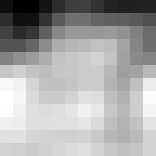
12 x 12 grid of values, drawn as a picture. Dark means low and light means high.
Lone odd cells: none. Ninth with the lowest average: top left. Slope: up to the bottom. Calmest part: centre.
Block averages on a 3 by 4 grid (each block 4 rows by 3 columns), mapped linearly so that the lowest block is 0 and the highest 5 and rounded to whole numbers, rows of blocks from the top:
0221
4444
5554
